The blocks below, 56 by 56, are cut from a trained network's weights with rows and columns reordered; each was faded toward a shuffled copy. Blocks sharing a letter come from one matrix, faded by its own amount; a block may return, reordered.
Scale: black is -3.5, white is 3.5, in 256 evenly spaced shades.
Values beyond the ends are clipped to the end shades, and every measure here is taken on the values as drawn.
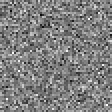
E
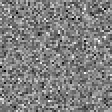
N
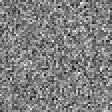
E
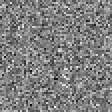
E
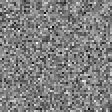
E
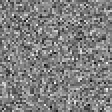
E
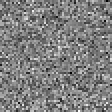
N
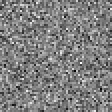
E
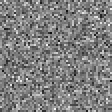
E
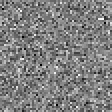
E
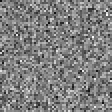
E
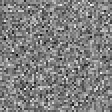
E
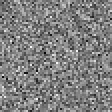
N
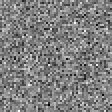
N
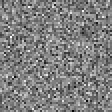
E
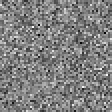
E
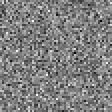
E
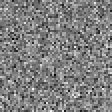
E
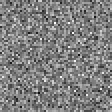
E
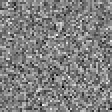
E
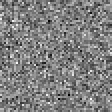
N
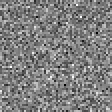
N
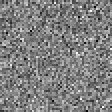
N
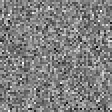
E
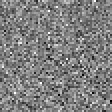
N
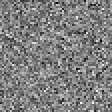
N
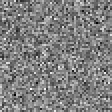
E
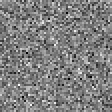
E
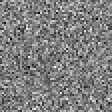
N
